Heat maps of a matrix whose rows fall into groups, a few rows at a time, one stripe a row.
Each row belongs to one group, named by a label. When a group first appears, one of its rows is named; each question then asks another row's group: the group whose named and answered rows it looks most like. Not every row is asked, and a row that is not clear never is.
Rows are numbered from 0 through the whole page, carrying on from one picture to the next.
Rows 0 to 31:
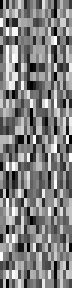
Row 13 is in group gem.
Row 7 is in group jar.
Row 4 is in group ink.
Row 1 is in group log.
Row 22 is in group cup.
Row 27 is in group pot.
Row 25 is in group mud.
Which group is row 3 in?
log
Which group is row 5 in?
log
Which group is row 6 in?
log
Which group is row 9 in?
jar
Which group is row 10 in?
ink
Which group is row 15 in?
pot
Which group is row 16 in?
ink
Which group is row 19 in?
ink
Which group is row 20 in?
ink
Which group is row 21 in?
mud
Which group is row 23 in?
log
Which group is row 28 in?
cup
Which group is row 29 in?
gem
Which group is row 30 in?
log
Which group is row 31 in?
mud
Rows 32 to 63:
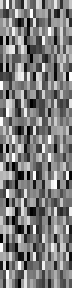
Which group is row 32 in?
cup
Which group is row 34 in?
pot
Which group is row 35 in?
log
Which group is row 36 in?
mud
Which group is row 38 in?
gem
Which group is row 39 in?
mud
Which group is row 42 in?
mud
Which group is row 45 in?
cup
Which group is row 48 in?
mud
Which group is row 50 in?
ink
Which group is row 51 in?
pot
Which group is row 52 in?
ink
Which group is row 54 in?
mud
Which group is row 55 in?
jar
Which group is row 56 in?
ink
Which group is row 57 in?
pot
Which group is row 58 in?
mud
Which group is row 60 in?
pot
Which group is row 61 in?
mud
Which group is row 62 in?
cup
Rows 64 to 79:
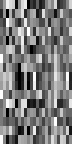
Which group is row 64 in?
jar
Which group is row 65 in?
mud
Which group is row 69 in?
jar
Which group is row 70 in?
cup
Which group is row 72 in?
pot
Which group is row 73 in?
pot
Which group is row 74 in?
cup
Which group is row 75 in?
jar
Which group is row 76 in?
mud
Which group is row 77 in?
ink
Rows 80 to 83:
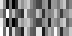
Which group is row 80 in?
ink
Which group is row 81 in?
cup
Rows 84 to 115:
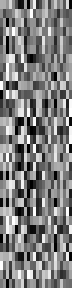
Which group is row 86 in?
mud
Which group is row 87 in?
log
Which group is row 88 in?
mud
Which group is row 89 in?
mud
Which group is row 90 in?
jar
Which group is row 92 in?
log
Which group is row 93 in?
ink
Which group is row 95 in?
gem
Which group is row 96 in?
gem
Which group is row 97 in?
pot
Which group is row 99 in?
gem
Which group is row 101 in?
cup
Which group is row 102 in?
pot
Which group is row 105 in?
pot
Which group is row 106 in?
mud
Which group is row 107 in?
pot
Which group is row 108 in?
log
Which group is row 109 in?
jar
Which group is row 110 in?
mud
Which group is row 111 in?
gem
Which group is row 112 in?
pot
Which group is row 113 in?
cup
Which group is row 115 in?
mud
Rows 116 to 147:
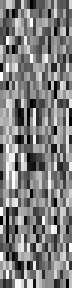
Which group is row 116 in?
jar
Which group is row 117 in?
ink
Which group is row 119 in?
gem
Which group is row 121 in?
ink
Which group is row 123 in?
log
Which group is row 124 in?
cup
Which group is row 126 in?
log
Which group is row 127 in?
jar
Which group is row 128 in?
pot
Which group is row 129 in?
pot
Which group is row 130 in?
log
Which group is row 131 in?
pot
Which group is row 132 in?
log
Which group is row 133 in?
jar
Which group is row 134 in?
jar
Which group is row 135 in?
log
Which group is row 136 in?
log
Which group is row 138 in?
log
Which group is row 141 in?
ink
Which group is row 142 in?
mud
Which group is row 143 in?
gem
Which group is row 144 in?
ink
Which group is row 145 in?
pot
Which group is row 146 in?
cup
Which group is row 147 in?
gem
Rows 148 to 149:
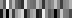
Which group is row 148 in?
cup
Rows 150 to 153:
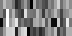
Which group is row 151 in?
cup
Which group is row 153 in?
jar
